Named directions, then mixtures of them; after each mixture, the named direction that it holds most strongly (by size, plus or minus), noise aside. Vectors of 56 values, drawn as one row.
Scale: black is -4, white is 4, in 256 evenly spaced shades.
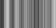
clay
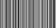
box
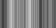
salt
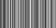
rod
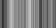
salt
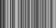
rod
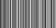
rod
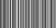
rod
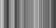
clay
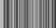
clay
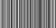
box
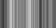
salt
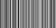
box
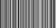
box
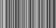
rod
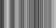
clay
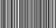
box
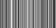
box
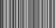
box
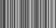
rod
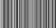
box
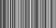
rod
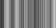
clay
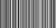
box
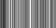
rod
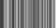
clay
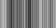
salt
